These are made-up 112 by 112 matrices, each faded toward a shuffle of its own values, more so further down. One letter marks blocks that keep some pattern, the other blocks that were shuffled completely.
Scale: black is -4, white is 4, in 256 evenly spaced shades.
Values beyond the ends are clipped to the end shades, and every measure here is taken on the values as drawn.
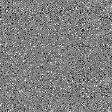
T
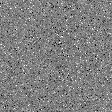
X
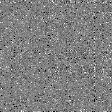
T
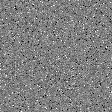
X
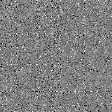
T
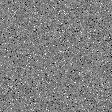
X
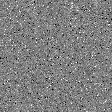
X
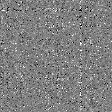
T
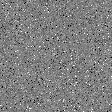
X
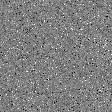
X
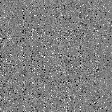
T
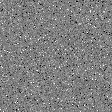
X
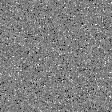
X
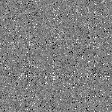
T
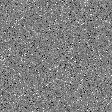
X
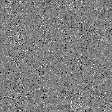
T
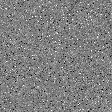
X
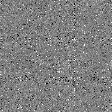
T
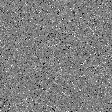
X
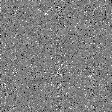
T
